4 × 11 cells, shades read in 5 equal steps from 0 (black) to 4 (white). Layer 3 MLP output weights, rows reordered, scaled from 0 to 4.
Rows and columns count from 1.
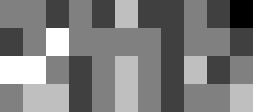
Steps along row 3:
same down down up up down down up down up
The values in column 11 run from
0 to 3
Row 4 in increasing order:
1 1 2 2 2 2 2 3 3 3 3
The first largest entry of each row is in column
6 3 1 2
